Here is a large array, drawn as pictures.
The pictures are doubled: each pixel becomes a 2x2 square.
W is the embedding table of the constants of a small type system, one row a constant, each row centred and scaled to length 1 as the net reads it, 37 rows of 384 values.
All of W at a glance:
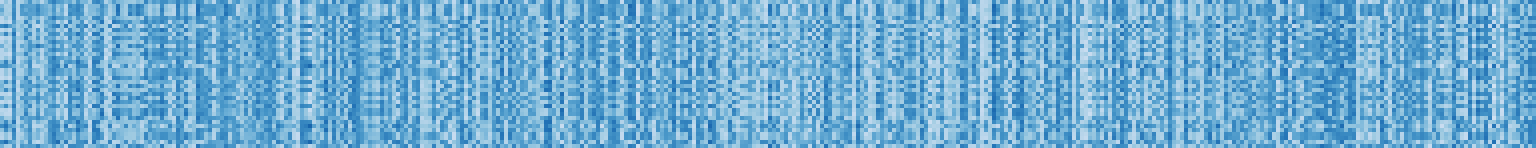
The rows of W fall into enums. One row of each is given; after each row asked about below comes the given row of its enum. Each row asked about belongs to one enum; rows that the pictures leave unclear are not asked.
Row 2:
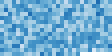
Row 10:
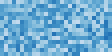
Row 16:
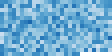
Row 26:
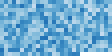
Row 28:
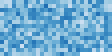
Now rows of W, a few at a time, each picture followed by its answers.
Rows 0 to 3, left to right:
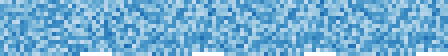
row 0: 10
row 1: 2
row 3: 2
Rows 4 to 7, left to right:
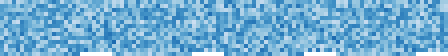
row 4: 10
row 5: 28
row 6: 16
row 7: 28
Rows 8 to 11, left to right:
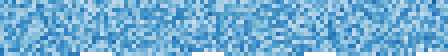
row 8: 26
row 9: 28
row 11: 2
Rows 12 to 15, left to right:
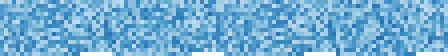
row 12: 10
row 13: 28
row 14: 10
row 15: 26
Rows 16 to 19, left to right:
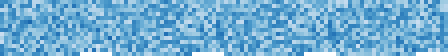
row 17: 10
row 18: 10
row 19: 28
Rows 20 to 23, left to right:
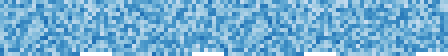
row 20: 26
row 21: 2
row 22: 26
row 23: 28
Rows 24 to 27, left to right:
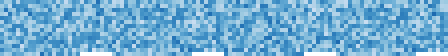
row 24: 2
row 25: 28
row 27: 28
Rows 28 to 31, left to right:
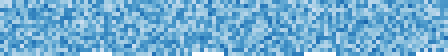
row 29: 2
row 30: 26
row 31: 16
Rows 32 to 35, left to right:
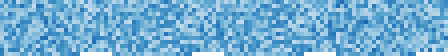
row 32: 26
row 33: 10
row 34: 10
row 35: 16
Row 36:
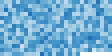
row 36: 2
